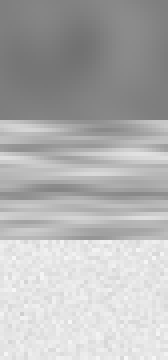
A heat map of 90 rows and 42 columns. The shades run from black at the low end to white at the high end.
It is made of 3 by 1 panels. Panel 1,1: middling, smooth, faint in contrast. Panel 2,1: high, streaked across. Panel 3,1: very high, fine-grained, faint in contrast.
